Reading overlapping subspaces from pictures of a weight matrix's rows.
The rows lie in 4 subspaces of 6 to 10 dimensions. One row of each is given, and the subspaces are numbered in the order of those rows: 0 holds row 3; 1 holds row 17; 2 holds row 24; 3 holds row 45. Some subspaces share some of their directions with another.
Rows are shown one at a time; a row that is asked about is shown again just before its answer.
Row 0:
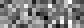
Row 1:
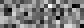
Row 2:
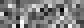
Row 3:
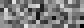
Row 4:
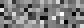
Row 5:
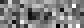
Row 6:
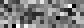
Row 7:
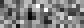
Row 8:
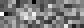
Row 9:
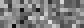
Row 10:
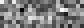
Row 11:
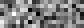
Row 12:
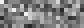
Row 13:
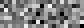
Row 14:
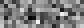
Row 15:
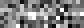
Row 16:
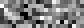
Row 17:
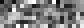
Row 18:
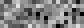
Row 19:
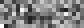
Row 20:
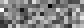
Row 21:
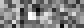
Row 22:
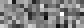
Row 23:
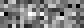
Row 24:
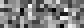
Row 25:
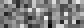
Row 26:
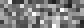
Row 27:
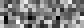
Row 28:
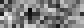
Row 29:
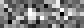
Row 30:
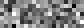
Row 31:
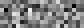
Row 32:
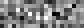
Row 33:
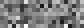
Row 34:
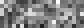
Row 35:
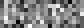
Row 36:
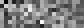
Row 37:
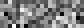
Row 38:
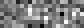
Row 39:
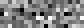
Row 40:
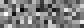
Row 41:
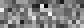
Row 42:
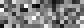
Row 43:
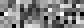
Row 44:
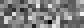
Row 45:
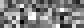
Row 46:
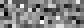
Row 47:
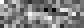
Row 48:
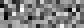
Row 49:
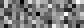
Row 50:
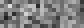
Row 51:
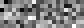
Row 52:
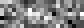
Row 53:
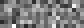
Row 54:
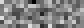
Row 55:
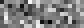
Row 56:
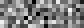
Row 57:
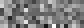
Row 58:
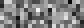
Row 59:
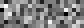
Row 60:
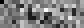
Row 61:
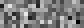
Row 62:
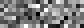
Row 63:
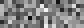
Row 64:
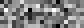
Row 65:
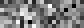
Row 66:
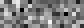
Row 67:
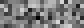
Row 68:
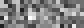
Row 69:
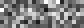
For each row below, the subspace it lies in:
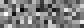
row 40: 0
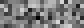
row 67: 0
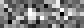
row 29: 1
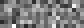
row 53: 2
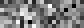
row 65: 0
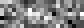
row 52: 1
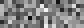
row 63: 0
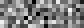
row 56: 0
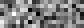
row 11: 0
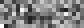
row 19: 0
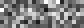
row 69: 1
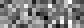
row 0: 0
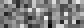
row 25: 0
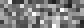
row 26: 3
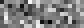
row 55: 3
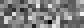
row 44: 3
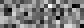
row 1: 2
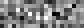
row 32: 1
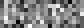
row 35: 3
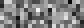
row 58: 3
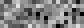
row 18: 0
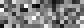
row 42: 0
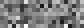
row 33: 0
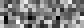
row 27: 3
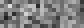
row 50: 3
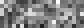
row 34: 1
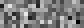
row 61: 3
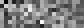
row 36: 3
